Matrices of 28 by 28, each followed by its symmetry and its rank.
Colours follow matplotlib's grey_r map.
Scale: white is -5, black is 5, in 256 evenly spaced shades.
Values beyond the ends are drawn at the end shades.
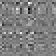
neither, rank three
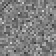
symmetric, full rank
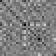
symmetric, rank five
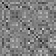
symmetric, rank five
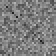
symmetric, full rank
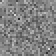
symmetric, full rank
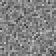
symmetric, full rank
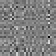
neither, rank three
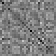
symmetric, rank five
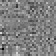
neither, rank five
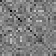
symmetric, rank five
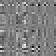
neither, rank three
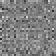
neither, rank five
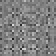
neither, rank three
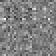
neither, rank five
